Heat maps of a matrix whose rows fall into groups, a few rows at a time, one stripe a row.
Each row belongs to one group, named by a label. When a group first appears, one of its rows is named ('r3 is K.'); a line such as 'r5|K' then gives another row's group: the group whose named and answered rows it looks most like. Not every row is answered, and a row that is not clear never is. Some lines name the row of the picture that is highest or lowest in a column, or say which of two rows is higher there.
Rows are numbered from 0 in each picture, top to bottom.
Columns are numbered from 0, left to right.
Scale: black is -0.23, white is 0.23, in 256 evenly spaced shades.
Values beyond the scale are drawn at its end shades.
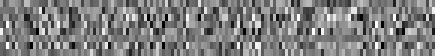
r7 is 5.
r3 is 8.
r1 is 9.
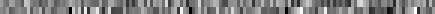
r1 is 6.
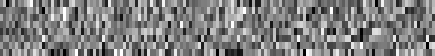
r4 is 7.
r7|5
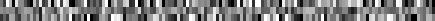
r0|8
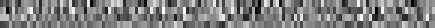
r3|7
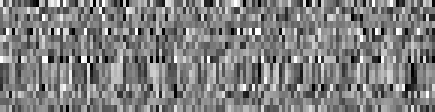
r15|7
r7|7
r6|5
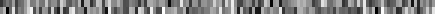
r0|6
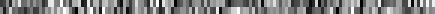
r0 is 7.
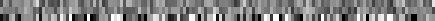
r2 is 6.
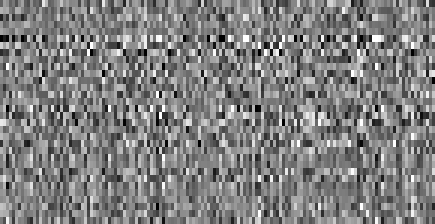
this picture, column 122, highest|30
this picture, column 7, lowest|5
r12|5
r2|7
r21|7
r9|8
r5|7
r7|6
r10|9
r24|9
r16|7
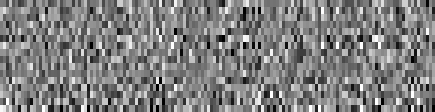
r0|7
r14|8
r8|6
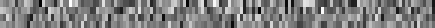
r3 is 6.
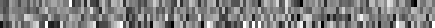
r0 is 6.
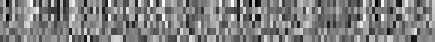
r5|6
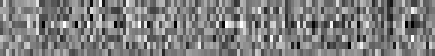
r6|9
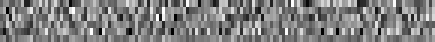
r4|5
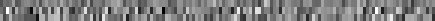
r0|6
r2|5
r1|8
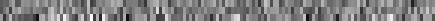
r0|6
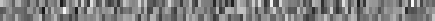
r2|9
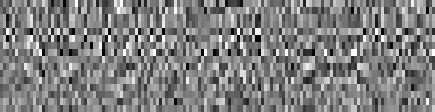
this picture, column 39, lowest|14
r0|5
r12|6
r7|9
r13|5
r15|9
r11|9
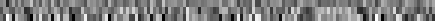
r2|8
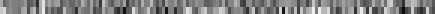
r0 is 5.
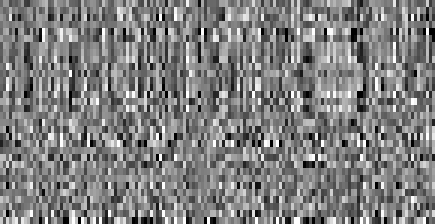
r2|7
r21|5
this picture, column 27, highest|31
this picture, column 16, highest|19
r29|7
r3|9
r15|9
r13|9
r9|8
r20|6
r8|9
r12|8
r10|6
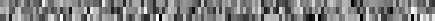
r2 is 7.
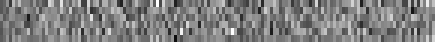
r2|5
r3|9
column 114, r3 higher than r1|Yes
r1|6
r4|6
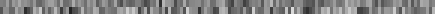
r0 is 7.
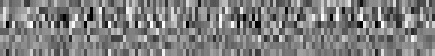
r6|5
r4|6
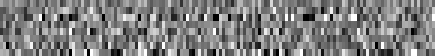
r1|5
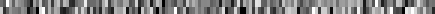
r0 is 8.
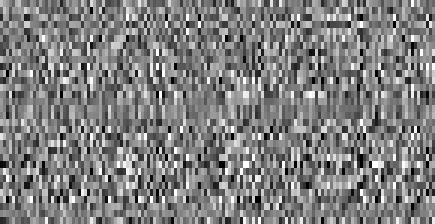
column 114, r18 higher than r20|No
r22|9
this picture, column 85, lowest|28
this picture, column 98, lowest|23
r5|5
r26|9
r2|9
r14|7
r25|8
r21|7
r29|6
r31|5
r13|7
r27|7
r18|6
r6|6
